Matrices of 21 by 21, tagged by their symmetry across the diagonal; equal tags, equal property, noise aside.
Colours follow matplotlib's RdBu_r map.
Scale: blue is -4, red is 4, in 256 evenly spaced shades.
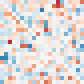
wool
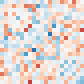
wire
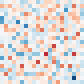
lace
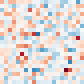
lace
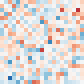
wool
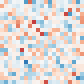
lace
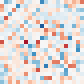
wool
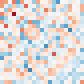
wire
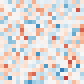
wool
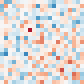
wire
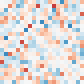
wool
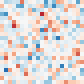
lace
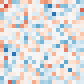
wire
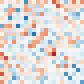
wire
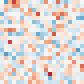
lace
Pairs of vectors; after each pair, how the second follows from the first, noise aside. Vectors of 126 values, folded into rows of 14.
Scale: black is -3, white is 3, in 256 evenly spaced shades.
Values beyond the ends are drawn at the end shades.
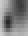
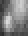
negated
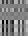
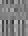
shrunk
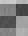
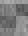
shrunk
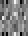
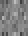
shrunk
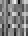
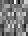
sign-scrambled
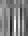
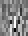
sign-scrambled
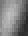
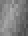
shrunk
